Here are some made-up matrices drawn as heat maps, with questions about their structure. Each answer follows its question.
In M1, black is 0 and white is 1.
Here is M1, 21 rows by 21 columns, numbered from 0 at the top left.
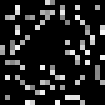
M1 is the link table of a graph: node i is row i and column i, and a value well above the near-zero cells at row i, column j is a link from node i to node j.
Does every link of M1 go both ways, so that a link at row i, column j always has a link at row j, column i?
yes
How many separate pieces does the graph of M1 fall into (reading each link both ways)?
1
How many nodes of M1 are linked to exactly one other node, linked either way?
0
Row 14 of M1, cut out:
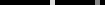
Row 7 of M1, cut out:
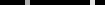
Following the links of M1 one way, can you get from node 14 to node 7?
yes
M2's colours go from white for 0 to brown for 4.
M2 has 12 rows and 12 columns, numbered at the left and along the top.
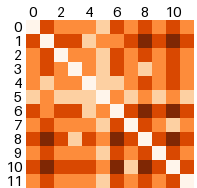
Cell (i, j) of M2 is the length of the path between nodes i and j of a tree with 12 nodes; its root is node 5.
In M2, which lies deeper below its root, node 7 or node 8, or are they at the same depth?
node 8
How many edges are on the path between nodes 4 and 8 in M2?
3
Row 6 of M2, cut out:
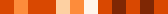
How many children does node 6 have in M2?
0
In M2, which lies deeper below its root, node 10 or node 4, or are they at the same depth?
node 10
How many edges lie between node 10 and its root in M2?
2
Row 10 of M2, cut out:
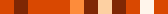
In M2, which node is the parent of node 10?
7
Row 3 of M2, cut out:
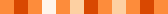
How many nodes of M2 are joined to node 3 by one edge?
2
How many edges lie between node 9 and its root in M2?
1
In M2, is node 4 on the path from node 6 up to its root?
yes
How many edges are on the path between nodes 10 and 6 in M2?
4
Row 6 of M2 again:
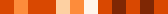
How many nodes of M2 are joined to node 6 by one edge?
1
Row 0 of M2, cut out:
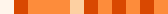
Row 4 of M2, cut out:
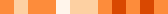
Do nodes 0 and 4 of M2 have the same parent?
yes
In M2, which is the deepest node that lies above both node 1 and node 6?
4
